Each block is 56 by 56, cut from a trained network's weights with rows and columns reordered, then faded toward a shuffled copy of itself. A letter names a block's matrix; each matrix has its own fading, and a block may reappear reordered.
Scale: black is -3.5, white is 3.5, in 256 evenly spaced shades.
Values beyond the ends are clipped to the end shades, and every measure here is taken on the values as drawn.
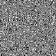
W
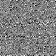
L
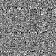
L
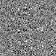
W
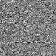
L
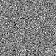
L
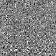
W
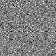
L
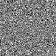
W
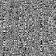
W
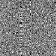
W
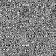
L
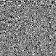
L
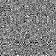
L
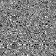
L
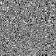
W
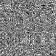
L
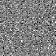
W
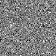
W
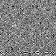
L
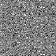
W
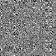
W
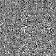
W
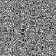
W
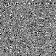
L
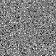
W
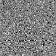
L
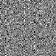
W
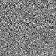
W
